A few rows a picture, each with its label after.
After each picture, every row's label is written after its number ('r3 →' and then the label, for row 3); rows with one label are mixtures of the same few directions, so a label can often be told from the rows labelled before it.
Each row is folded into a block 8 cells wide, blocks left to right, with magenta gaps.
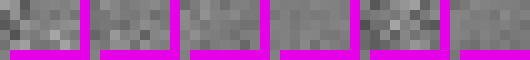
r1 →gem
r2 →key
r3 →gem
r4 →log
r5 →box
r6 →gem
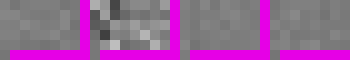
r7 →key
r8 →gem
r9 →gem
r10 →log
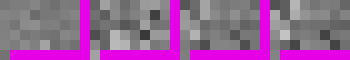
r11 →log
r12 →key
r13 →gem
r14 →gem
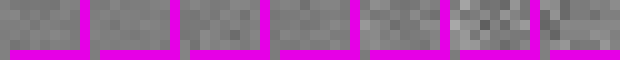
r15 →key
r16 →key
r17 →key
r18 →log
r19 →box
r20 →box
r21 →gem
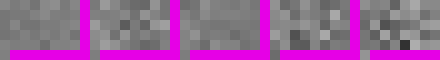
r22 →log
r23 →box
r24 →gem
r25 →key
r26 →log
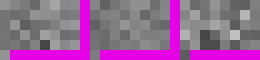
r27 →log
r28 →box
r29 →key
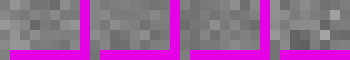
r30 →box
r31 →key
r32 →box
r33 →key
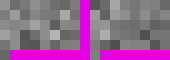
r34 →key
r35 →gem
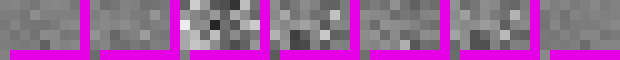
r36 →log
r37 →key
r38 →box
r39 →key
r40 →log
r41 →key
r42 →log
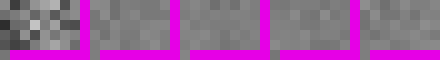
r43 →box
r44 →gem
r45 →box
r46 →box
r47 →gem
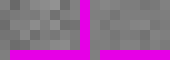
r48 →box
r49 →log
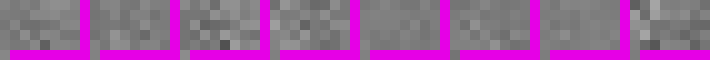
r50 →log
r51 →key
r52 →log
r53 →box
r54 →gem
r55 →log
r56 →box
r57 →gem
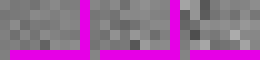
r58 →log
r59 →log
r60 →gem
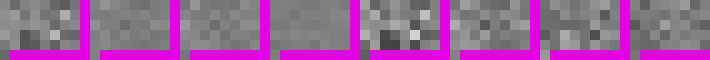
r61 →key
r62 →box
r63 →box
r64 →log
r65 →key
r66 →box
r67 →key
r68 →box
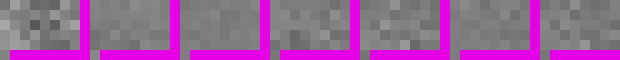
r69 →box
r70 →log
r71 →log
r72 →key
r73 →log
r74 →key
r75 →log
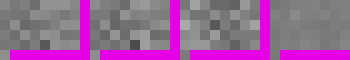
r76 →log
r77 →log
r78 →box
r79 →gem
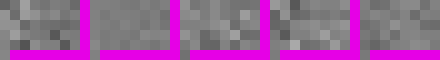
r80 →gem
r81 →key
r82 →key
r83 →gem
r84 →box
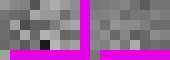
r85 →log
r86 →log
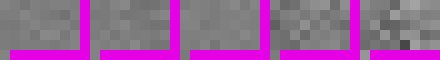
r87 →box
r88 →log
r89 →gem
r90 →box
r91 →log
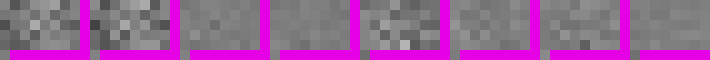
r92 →box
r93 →box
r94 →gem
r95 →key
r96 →log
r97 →box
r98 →log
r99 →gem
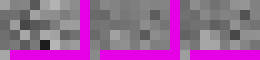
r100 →log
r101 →key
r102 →key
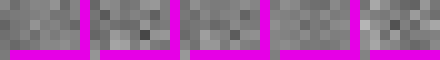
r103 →box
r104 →key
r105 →key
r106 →box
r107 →box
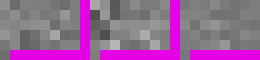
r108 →key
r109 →gem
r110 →log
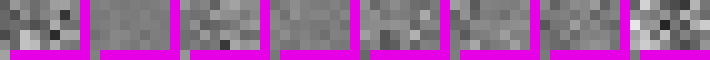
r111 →key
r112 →key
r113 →log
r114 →gem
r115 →key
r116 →gem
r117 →box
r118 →box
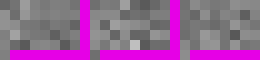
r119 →gem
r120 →log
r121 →key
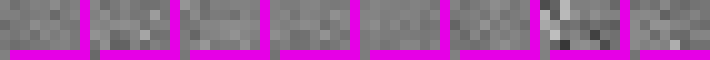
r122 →box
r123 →key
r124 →gem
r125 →key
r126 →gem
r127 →box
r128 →gem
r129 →log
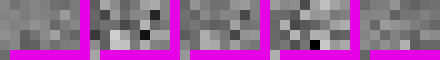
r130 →key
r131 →key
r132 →key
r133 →log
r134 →log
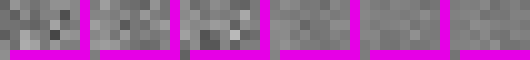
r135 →key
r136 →box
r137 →key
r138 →box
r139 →key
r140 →log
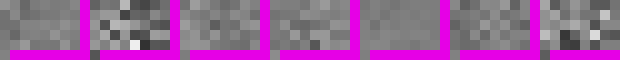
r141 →gem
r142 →log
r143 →box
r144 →log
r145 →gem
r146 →box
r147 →key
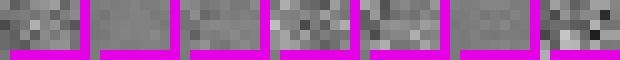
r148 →box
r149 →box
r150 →gem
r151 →box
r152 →gem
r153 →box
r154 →key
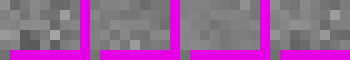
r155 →key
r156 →log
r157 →box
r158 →key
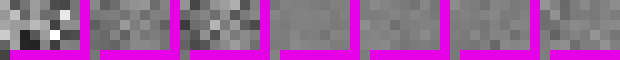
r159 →key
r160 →box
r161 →box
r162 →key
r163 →box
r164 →log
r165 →gem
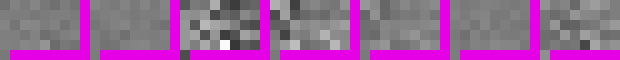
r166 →log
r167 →box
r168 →log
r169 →gem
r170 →gem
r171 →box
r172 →log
